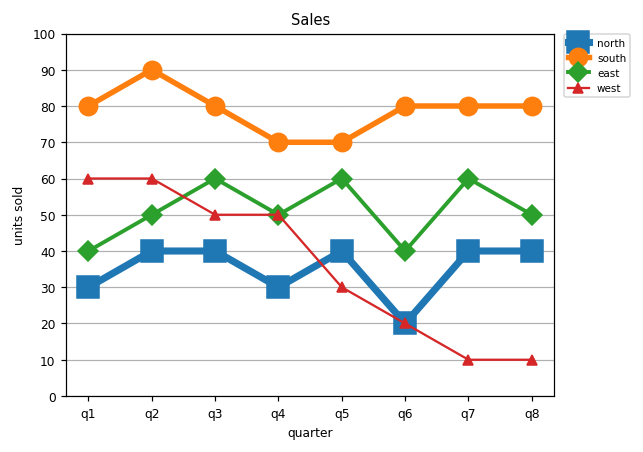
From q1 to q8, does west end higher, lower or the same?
lower
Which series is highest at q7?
south
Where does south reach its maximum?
q2
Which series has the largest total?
south
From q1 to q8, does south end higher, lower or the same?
the same
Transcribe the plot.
Title: Sales
x-axis: quarter, ticks q1 q2 q3 q4 q5 q6 q7 q8
y-axis: units sold, ticks 0 10 20 30 40 50 60 70 80 90 100
Legend: north, south, east, west
Values:
north: 30 40 40 30 40 20 40 40
south: 80 90 80 70 70 80 80 80
east: 40 50 60 50 60 40 60 50
west: 60 60 50 50 30 20 10 10
